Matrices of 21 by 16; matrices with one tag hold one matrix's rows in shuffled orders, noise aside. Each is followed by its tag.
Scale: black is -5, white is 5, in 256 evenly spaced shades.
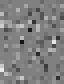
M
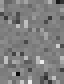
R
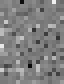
M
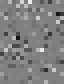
R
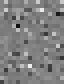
R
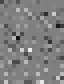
R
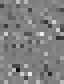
R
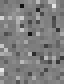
M
